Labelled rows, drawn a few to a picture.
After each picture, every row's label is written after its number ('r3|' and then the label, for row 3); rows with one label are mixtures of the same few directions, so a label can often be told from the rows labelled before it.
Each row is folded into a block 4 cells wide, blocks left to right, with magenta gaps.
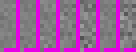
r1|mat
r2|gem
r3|gem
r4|mat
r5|gem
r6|mat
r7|mat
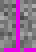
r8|mat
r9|mat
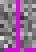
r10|gem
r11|mat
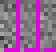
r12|gem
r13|gem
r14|mat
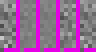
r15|gem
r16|mat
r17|gem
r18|mat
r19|gem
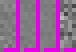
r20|gem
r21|gem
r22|mat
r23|mat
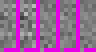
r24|mat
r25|mat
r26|gem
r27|mat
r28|gem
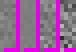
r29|mat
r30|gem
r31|gem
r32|gem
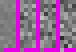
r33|gem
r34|mat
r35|mat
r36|gem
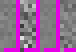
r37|mat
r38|gem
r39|mat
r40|gem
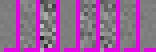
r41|gem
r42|gem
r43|gem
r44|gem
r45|mat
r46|gem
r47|mat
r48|mat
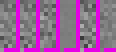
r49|gem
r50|gem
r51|mat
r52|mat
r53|gem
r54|mat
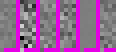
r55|mat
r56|gem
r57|gem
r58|mat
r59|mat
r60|gem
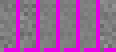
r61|gem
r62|mat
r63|mat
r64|mat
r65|mat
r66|gem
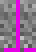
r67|gem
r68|gem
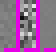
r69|gem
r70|mat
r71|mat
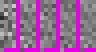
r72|mat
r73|gem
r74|mat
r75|gem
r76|gem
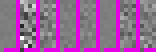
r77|mat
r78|gem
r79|mat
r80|gem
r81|mat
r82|gem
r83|mat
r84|gem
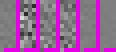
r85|gem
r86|mat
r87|gem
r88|gem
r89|mat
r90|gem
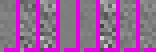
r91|gem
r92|gem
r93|gem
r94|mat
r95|mat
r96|gem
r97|mat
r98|gem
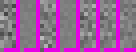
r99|mat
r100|gem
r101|gem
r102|mat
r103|mat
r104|mat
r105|mat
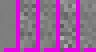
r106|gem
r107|mat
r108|mat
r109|gem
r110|gem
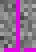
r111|gem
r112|mat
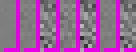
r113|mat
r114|mat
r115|gem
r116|mat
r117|gem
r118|mat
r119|gem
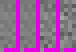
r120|gem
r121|gem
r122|gem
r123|mat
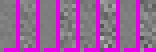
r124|mat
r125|gem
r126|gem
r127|mat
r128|gem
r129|gem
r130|gem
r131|gem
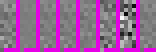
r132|gem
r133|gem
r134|gem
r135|gem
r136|mat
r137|gem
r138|mat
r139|gem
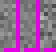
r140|mat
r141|gem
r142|mat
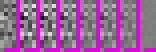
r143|mat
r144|mat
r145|mat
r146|mat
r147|mat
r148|mat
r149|mat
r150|mat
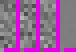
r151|gem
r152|mat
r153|gem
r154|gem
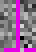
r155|mat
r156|gem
